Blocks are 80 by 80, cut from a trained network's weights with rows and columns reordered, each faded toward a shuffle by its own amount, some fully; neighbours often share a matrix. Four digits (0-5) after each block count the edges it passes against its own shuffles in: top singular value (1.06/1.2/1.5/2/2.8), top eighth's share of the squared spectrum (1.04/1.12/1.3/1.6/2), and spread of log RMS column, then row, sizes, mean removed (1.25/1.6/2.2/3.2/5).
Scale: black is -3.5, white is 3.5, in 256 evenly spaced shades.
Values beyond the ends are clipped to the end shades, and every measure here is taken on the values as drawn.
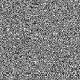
4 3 1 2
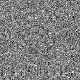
3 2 1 1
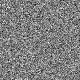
1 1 0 0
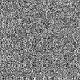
4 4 2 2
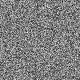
0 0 0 0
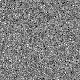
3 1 0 0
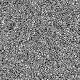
0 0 0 0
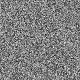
1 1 0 0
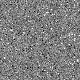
2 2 0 0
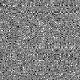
4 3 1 2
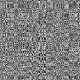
4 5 3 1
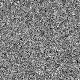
0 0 0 0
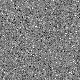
0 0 0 0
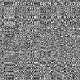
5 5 2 3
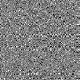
4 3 1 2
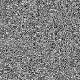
3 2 1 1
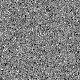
2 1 0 0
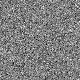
1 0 0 0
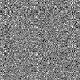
4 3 2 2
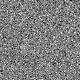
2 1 0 0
